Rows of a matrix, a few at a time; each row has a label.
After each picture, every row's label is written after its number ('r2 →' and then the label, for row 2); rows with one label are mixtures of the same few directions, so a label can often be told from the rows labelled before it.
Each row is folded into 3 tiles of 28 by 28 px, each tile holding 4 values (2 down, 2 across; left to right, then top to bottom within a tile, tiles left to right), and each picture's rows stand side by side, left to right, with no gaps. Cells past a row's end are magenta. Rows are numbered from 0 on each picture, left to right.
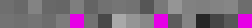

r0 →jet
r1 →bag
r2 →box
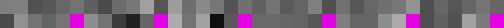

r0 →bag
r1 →bag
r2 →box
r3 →jet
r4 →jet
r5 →box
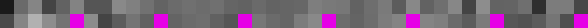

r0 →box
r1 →bag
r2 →jet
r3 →jet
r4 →jet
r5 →jet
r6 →jet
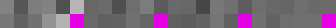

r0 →jet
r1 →jet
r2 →jet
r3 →box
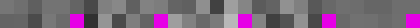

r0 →box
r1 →box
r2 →jet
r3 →bag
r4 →bag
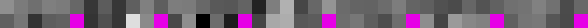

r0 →box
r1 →box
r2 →bag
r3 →box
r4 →bag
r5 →box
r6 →jet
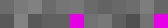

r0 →box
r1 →bag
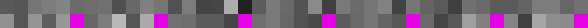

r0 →bag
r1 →bag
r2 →jet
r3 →jet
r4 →jet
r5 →box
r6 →bag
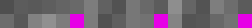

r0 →box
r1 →box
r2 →box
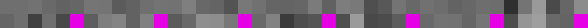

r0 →bag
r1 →bag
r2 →bag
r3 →bag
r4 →bag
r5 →bag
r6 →box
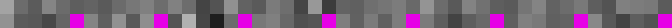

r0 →box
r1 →bag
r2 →bag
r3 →jet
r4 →bag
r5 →box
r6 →box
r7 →bag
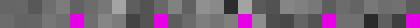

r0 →jet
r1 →jet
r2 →jet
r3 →bag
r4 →bag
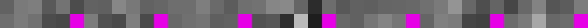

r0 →jet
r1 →bag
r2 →jet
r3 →bag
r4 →box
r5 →jet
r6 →box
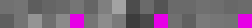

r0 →bag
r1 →jet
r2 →bag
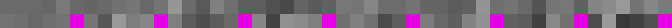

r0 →jet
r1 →bag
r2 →box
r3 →box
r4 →box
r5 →jet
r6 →box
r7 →box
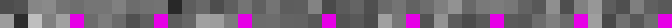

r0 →bag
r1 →box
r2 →box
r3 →jet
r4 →box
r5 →box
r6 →jet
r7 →box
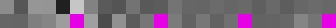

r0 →jet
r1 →box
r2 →box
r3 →box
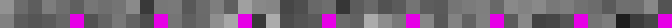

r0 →box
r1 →jet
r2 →jet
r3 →bag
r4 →box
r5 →bag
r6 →box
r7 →bag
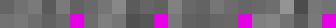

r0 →jet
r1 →jet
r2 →box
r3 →jet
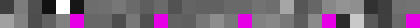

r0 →jet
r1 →bag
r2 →box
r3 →jet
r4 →bag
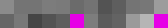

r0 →box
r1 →jet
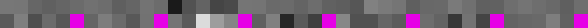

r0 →bag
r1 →bag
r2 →box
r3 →bag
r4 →bag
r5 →bag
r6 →bag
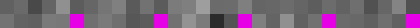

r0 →jet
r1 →jet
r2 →box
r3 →box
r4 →jet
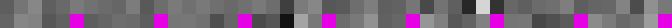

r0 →box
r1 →jet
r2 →box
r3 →box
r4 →box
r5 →jet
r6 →bag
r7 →jet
